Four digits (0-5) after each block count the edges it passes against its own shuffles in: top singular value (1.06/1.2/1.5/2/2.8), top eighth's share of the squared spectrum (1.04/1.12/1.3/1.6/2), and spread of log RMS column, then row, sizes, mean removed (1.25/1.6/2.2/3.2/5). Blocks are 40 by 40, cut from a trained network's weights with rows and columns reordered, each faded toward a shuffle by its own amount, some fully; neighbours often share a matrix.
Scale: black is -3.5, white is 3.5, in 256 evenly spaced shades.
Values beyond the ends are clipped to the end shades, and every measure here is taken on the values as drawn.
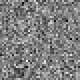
3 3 1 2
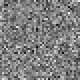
2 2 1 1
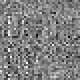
3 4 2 2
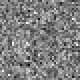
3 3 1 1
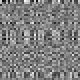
4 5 2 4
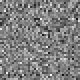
3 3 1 1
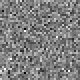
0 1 0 0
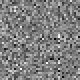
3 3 1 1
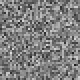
2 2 0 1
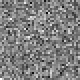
1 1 0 0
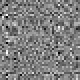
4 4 2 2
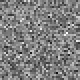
2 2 0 0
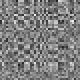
4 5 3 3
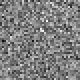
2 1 0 0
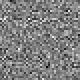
3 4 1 2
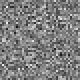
3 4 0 1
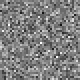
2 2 0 0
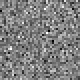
0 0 0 0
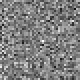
3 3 1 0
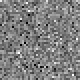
0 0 0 0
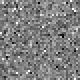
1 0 0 0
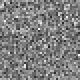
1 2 0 0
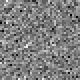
0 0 0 0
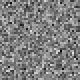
0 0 0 0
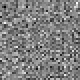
3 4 1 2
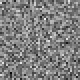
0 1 0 0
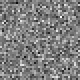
1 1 0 0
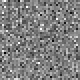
2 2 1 0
